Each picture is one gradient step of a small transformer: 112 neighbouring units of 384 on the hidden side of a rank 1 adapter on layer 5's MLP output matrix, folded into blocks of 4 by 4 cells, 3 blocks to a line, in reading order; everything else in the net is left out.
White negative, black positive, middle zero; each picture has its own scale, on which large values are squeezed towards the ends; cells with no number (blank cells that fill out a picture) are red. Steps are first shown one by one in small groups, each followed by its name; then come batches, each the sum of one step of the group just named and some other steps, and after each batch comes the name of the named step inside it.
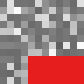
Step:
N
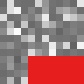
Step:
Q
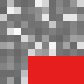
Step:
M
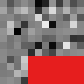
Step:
N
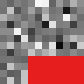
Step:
M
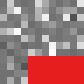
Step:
Q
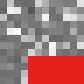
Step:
M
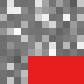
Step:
N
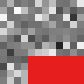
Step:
N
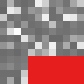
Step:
M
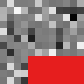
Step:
N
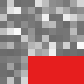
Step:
N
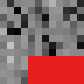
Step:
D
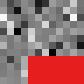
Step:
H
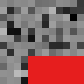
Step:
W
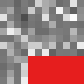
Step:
D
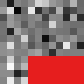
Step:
D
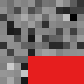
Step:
W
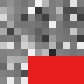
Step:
D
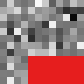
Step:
W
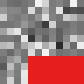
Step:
W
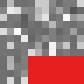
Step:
D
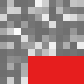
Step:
H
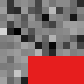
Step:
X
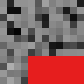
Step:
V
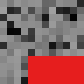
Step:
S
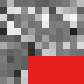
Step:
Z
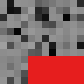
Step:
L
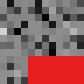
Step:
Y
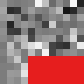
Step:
S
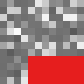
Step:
Z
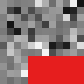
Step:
S
